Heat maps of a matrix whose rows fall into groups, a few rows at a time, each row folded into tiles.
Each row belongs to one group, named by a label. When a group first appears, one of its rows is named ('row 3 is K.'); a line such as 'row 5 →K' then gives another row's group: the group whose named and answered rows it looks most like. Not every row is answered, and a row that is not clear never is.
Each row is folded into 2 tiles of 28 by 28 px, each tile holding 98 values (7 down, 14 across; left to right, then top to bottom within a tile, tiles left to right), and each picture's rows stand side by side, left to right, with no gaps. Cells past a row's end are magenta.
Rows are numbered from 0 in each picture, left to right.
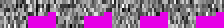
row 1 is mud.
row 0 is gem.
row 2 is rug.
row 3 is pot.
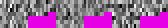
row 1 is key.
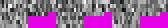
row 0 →rug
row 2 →pot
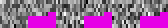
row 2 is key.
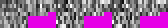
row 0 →gem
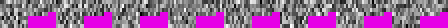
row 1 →key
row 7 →mud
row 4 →pot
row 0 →key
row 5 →mud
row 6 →pot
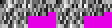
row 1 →key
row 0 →key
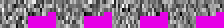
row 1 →rug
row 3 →mud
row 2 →rug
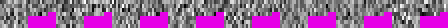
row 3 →mud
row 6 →key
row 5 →pot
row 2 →rug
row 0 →key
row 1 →gem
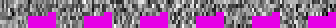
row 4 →mud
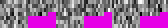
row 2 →pot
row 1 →rug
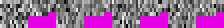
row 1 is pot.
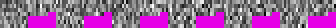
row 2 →gem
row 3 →mud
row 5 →pot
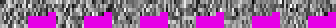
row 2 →pot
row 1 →mud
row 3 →rug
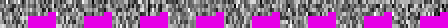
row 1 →pot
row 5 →rug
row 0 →pot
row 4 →pot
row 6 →gem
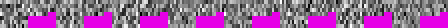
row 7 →mud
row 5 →rug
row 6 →key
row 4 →key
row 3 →pot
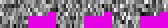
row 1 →gem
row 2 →rug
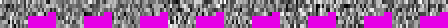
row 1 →rug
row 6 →mud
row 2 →mud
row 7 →gem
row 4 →rug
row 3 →pot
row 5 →gem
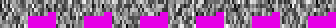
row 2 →mud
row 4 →pot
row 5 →pot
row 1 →gem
